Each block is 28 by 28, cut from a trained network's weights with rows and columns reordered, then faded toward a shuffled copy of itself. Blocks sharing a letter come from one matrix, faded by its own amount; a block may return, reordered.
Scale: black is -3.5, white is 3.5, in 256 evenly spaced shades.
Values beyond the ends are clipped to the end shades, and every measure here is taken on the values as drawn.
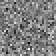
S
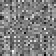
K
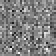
K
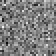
S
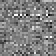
K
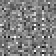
K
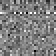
K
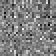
K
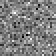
S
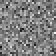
S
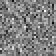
S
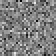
S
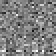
K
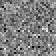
S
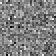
S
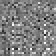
K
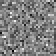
S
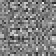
K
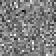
S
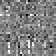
K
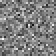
S
